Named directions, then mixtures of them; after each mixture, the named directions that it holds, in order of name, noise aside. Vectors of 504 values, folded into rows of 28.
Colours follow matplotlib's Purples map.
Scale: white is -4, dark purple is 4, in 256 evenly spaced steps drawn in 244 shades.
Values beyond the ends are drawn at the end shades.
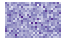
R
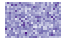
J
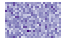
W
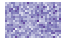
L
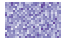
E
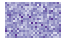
R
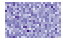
W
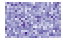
J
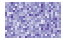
E, L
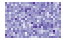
J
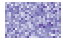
J, L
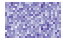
E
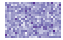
J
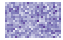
L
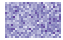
L, W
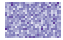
E, J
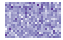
J, R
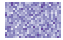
E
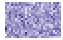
J, R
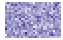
J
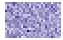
W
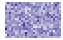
J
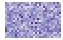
R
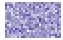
L, W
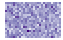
W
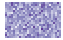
E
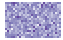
E, W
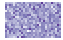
W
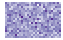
R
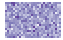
E, W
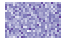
W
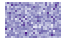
J
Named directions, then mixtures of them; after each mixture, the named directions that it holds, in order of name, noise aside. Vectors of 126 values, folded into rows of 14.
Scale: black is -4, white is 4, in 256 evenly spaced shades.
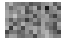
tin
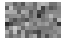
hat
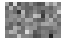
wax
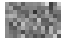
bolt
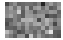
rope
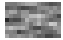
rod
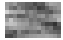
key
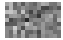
hat, tin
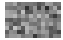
rod, tin, wax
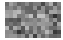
rod, rope, tin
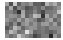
wax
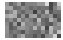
bolt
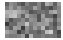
hat, rope, tin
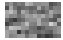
hat, rod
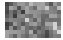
key, tin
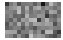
bolt, rope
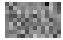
bolt, wax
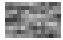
rod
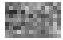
key, rod, tin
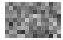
bolt, rod, wax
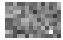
bolt, rope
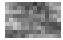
key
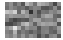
hat, rod, tin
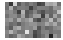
wax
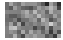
bolt, rod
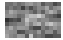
rod, rope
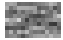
rod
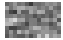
hat, rod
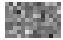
wax
